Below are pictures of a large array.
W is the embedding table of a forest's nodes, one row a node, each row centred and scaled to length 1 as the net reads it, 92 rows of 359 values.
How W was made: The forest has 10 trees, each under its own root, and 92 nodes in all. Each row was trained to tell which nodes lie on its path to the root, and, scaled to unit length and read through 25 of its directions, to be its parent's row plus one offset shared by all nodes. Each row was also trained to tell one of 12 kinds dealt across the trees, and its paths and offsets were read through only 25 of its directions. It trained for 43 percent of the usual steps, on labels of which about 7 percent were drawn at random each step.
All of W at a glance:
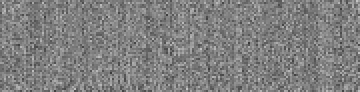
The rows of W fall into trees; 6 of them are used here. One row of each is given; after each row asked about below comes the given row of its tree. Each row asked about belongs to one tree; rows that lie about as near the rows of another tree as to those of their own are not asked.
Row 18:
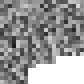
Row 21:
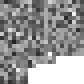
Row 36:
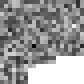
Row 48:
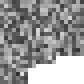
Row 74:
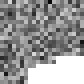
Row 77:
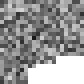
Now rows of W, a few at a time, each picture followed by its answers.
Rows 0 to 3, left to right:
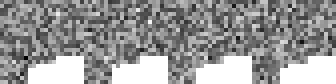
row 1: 36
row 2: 36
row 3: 36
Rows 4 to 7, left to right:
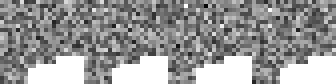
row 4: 77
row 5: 21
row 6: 74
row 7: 21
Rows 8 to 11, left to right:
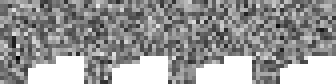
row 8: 18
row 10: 74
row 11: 18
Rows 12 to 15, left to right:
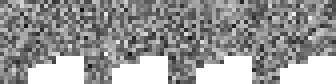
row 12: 18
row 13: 36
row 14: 77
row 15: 74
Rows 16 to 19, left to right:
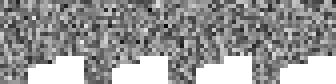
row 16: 48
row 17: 18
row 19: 48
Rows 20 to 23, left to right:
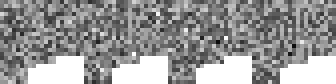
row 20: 36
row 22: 77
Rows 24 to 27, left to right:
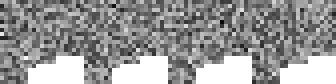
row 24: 36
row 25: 21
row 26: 36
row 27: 77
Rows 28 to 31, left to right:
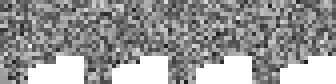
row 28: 36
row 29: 77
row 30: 74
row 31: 18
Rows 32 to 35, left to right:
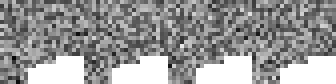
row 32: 36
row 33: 77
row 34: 18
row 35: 36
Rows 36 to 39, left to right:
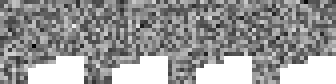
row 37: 21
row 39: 48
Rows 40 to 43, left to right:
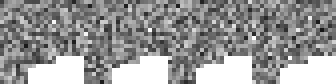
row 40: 48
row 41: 77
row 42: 18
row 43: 18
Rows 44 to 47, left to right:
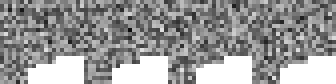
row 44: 36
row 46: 36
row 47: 36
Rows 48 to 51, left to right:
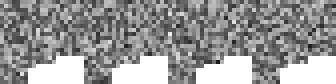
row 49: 18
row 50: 48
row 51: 77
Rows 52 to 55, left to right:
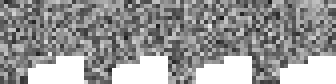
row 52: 21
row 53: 18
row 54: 74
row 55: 77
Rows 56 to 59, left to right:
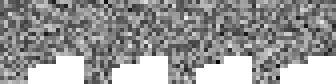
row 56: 48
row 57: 21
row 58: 48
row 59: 36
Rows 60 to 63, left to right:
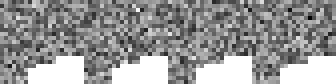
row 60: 48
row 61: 74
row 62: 36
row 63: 48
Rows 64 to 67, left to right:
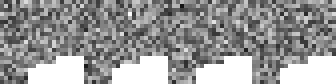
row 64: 36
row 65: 74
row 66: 48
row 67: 21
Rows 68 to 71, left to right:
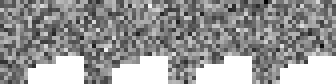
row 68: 77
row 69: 74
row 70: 36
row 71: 74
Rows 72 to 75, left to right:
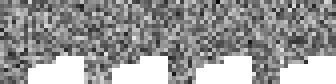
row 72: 21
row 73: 48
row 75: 74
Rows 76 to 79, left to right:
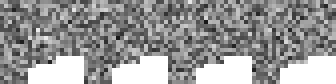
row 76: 48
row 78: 74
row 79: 74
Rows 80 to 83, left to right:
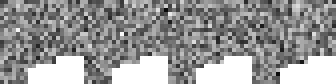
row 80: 74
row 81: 74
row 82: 36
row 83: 48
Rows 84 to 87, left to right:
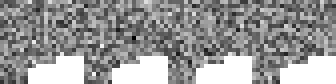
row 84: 21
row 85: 77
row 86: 21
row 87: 21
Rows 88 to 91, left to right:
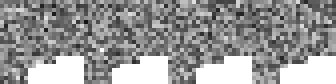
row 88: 21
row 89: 21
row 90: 18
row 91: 48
